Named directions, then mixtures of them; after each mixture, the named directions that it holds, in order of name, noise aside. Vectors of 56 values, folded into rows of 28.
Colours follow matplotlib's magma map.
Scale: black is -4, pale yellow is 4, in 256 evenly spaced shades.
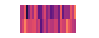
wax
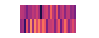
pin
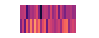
pin, wax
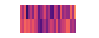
wax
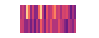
pin, wax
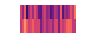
wax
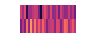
pin, wax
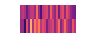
pin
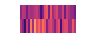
pin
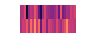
pin, wax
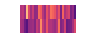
wax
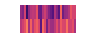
pin, wax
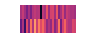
pin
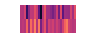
pin, wax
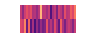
pin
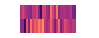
pin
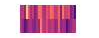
wax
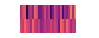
wax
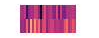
pin, wax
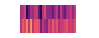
pin, wax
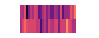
wax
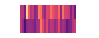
wax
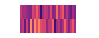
pin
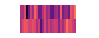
wax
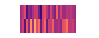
pin, wax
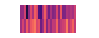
pin, wax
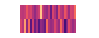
pin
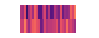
wax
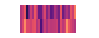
wax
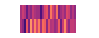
pin
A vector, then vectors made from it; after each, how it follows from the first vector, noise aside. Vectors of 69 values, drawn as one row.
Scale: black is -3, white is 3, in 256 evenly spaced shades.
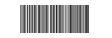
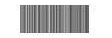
shrunk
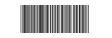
wrapped around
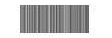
shrunk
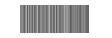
shrunk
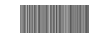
shrunk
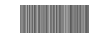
shrunk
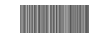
shrunk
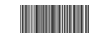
wrapped around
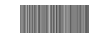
shrunk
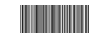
wrapped around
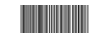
wrapped around
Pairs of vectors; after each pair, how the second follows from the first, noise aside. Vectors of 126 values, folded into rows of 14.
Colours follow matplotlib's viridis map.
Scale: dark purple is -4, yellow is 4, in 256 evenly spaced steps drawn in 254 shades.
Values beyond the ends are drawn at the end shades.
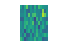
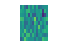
negated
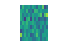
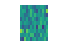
reversed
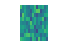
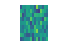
negated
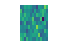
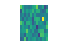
negated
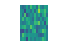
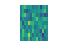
reversed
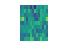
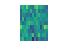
reversed
